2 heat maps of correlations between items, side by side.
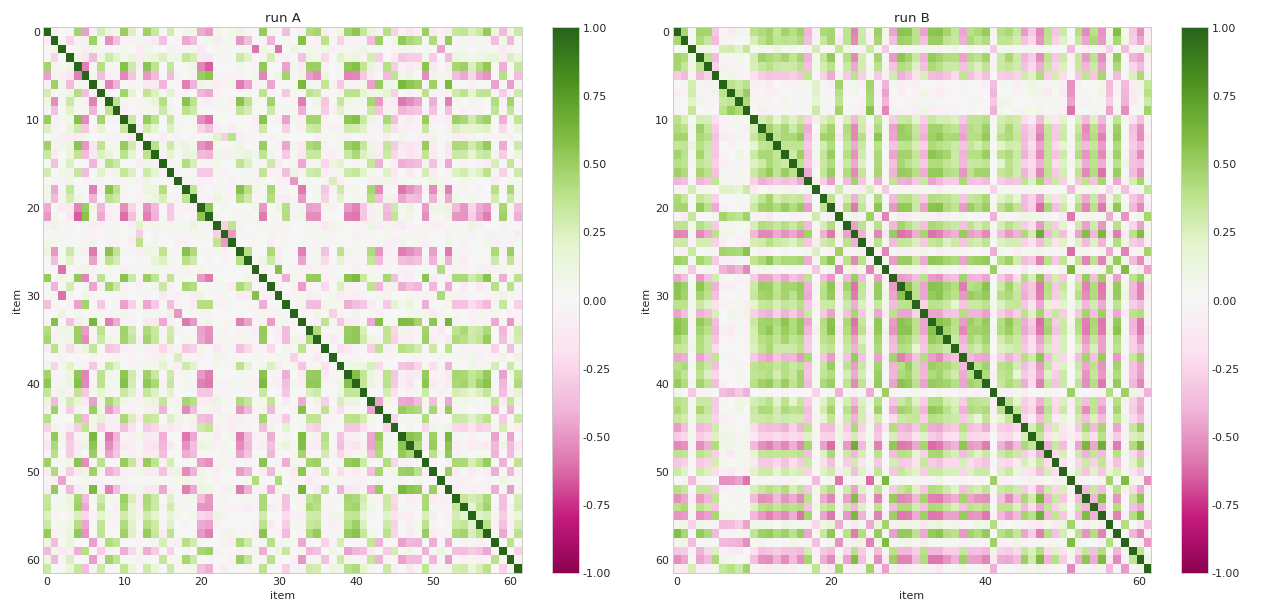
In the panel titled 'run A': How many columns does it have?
62
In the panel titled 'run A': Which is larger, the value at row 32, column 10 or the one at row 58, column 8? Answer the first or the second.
the second
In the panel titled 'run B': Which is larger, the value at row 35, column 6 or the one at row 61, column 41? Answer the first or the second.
the first
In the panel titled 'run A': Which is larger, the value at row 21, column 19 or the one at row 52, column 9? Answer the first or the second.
the first
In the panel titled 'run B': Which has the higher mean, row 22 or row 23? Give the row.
22
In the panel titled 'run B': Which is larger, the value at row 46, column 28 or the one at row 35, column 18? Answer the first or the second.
the first
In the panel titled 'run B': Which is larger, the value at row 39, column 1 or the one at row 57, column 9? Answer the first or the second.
the first
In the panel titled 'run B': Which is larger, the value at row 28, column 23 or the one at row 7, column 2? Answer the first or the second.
the first
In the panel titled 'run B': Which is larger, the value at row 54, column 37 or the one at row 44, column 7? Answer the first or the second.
the second
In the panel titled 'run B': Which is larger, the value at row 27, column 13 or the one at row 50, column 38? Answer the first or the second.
the second
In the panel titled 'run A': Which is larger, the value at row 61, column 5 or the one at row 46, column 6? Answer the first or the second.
the second
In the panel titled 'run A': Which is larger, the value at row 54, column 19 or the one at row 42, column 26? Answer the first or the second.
the second
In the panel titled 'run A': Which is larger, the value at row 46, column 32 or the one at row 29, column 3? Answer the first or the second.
the second
